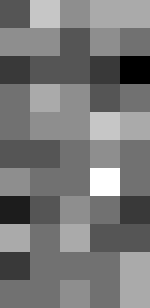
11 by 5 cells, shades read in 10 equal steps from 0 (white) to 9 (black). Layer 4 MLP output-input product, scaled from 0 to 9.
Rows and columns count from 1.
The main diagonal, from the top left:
6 4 6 6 3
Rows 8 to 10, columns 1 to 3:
8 6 4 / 3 5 3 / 7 5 5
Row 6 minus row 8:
-2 0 1 -1 -2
